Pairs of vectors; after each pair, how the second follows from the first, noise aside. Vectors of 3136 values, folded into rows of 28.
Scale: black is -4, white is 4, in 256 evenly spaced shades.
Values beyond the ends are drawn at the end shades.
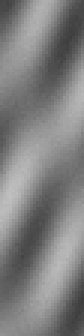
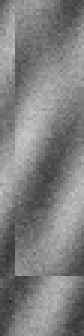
wrapped around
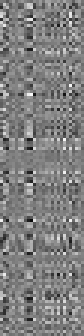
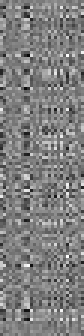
wrapped around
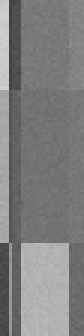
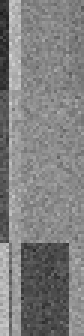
negated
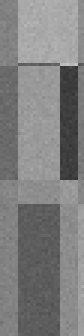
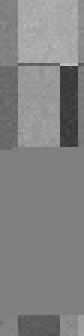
partly zeroed
